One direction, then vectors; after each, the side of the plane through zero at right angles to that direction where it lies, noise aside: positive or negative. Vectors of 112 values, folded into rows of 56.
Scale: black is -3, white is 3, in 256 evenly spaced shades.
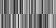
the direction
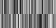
positive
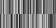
negative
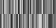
negative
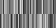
negative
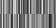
negative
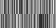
positive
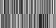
positive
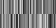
negative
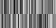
positive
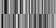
positive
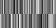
positive
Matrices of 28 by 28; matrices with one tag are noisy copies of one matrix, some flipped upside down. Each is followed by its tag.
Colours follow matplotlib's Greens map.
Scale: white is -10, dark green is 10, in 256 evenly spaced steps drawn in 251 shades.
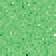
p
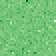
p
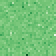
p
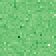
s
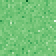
p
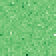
p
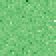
p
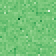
s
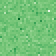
s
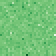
p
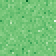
p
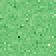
s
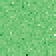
p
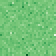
p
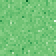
p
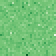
p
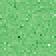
s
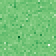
s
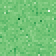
s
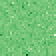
p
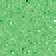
p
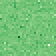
s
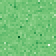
s
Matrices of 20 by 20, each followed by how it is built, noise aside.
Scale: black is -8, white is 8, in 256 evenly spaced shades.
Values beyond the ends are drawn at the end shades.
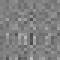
low rank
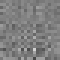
low rank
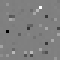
sparse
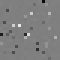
sparse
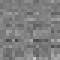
low rank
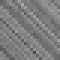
Toeplitz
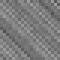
Toeplitz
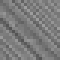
Toeplitz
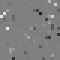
sparse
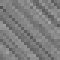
Toeplitz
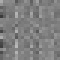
low rank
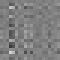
low rank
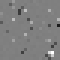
sparse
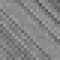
Toeplitz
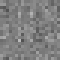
low rank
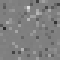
sparse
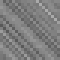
Toeplitz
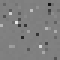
sparse
